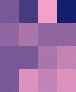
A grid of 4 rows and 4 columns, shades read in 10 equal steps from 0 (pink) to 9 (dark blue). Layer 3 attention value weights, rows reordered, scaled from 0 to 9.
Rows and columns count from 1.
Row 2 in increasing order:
3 4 4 4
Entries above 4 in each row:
3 0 2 1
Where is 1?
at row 4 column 2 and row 4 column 4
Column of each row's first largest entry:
4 1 1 1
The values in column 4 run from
1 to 9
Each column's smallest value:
4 1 0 1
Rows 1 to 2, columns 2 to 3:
7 0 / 3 4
